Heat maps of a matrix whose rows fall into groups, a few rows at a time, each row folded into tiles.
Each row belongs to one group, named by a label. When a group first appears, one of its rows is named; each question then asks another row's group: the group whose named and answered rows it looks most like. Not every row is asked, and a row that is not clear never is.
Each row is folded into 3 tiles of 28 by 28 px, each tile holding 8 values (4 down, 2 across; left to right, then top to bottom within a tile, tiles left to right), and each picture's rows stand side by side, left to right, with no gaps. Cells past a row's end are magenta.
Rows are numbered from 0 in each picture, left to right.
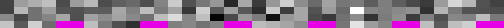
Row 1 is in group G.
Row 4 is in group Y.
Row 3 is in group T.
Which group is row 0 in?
T
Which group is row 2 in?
G
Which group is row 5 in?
T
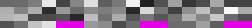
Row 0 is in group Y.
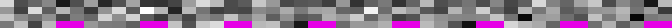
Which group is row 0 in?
G
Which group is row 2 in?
T
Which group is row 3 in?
G
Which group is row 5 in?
G
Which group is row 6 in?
T
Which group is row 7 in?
G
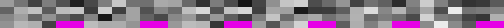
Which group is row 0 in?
Y
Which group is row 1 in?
T
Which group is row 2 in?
Y
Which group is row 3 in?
T
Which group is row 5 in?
G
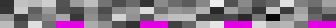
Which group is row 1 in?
G
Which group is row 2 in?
Y
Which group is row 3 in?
T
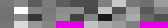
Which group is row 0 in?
Y
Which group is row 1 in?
T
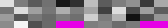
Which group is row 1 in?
G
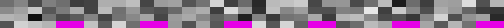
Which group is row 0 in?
Y
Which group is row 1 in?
T
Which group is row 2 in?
Y
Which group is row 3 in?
T
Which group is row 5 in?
T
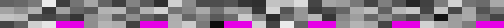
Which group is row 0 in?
Y
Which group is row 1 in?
Y
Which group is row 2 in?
G
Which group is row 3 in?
T
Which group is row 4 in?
Y
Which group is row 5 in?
T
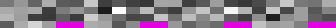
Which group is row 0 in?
Y
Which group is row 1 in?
G
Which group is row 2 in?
Y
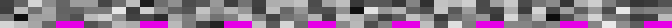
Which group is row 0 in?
T
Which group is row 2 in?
G
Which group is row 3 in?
T
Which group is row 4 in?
G
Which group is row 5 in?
T
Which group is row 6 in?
G
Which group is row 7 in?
G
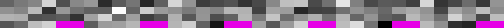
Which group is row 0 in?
Y
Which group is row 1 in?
Y
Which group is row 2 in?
G
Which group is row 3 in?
T
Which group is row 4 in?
G
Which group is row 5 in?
G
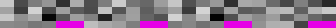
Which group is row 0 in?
G
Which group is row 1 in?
T
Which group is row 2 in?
G
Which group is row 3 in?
Y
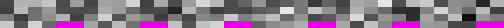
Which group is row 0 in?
T
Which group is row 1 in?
T
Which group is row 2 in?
T
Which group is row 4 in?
T
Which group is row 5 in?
G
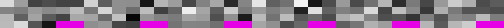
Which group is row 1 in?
G
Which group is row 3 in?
G
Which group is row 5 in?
T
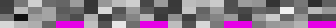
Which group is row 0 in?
T
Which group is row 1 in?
T
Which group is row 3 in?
Y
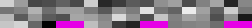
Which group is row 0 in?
G
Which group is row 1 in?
G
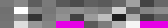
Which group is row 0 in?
Y
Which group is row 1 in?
Y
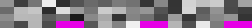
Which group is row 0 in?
Y
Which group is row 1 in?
Y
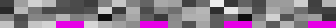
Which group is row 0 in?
T
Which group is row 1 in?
T
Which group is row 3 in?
T
